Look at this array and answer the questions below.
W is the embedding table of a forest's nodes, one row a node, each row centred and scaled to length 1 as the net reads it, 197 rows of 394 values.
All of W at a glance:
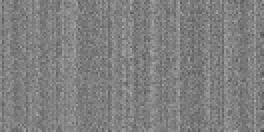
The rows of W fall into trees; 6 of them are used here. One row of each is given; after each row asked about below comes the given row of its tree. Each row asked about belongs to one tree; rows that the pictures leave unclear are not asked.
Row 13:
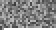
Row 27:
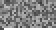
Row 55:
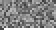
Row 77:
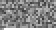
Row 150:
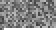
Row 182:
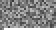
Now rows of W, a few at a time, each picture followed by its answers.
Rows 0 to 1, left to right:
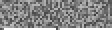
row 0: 27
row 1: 13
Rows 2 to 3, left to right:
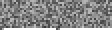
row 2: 13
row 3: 13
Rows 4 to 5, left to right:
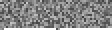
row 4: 13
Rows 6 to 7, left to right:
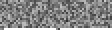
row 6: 150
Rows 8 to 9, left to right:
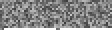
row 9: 27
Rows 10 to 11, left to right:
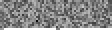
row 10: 13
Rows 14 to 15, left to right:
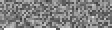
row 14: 27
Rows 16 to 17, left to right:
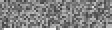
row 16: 13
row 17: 150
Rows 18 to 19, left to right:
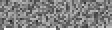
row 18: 150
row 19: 150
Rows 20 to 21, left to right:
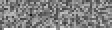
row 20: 150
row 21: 182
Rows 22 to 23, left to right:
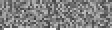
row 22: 13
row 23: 13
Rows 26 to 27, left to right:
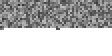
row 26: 150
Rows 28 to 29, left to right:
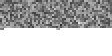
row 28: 27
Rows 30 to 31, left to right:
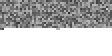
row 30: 27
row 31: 182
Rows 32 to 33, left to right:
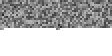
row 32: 182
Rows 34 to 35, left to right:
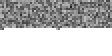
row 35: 77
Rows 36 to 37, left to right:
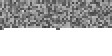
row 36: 13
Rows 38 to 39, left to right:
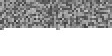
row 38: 13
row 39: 182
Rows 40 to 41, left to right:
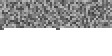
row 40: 27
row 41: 27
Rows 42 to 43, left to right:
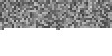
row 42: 13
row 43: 13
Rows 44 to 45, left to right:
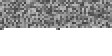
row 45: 27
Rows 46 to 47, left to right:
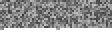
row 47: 182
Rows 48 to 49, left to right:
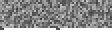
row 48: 27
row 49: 27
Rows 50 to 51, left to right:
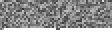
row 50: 13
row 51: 55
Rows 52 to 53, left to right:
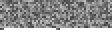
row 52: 27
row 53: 27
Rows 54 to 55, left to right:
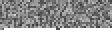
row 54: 182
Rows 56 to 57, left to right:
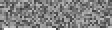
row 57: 13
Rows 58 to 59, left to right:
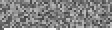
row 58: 55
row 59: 13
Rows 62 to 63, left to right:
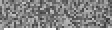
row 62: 182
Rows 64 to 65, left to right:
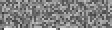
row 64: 27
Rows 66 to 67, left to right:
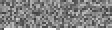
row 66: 27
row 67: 13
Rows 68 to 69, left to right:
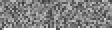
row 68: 13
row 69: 55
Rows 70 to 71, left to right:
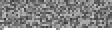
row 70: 182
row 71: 182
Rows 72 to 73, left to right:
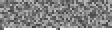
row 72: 27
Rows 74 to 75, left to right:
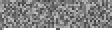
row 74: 13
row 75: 27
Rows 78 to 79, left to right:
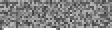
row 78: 27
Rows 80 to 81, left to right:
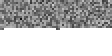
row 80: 27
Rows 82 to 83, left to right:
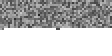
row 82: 182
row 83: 27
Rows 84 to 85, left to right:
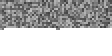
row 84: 77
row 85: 13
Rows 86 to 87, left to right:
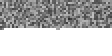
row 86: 13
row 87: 182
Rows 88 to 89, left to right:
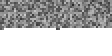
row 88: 150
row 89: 150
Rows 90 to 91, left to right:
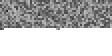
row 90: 55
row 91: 13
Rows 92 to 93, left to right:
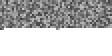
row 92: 150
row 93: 13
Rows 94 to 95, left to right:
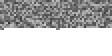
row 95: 13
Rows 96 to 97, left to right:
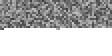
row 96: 55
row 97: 182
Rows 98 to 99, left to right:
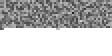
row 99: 77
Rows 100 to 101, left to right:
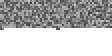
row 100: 27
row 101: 27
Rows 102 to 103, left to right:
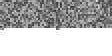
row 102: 13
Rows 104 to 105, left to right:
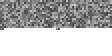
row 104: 13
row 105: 27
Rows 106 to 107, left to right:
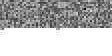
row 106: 182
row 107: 77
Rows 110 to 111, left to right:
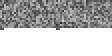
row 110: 27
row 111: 55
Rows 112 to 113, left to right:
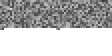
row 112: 27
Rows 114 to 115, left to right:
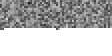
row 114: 55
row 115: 13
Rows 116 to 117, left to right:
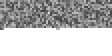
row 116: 27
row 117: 182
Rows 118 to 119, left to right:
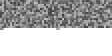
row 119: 182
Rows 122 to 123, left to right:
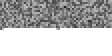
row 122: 13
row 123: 77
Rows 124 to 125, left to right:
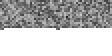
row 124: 55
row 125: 150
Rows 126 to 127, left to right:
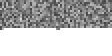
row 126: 13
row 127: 13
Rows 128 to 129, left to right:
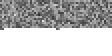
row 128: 55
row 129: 27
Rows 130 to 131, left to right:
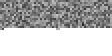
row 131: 77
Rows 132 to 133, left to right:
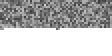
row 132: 182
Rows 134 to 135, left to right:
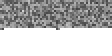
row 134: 27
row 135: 27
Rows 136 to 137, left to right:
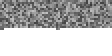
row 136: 13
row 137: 55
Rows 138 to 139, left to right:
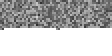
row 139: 13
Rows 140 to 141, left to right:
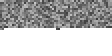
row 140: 13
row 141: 27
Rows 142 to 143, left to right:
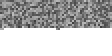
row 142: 77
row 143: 13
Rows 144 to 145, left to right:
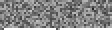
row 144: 27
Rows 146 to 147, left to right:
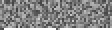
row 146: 27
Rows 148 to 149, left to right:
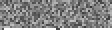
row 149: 55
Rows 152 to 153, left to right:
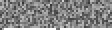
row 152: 13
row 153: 182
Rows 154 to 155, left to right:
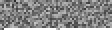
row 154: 27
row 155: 77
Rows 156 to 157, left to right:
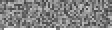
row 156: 77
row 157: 13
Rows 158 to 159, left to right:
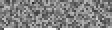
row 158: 27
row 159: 13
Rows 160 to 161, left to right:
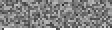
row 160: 27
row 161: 55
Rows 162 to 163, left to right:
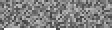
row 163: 55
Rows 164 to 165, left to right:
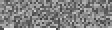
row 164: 27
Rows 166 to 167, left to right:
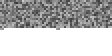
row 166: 27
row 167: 182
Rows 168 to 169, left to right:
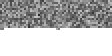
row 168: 182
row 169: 27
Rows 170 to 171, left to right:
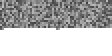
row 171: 13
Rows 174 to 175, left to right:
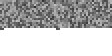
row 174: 55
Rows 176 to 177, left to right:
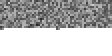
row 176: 150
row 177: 13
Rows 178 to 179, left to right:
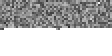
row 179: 77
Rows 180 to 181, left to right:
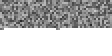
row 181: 77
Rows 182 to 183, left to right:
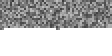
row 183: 150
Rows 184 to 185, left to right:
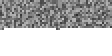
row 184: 182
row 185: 55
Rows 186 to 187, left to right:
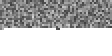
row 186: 182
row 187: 27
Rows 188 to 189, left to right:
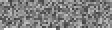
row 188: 182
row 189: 150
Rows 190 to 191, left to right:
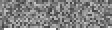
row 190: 13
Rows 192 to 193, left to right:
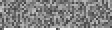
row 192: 13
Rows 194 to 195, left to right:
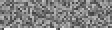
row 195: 27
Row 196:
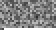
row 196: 27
